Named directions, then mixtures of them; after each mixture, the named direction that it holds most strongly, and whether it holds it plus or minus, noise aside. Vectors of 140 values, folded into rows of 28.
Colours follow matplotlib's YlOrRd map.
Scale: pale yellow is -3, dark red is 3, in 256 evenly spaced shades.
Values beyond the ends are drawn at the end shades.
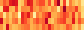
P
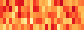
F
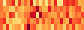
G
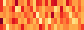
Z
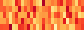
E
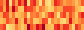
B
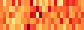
G, plus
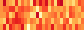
G, minus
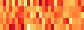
G, minus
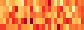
F, minus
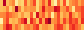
Z, minus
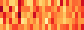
P, minus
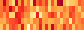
G, minus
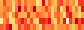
E, plus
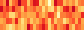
B, plus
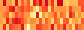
G, minus
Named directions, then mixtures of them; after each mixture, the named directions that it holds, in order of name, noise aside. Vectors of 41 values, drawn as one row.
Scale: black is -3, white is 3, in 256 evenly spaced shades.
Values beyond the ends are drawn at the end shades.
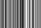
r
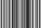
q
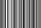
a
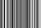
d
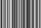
a, q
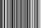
d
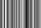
d, r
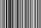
a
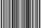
q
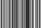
q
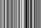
r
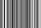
d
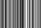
r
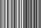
a, r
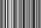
a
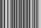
a, d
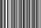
a, d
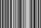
q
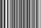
a, d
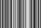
q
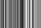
r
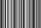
a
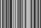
a, q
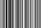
a
